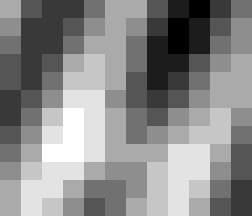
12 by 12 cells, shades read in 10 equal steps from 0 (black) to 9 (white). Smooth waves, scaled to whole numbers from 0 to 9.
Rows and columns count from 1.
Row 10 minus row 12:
-1 -1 1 3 3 1 -1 0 0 2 2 1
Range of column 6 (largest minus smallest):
2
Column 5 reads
4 5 6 7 7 8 8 8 8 6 4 3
